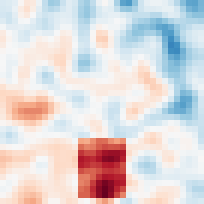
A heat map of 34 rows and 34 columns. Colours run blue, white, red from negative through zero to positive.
Ninth with the highest average: bottom middle. Histogram: skewed, a long tail of high values. Odd patch: higher, in the bottom middle. Roughest part: bottom middle. Slope: up to the bottom left. Ninth with the lowest average: top right. Stripes: none.
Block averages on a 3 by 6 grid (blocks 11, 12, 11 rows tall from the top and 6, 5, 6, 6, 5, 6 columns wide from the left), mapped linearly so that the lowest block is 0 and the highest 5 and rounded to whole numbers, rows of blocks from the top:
221110 | 322221 | 335522
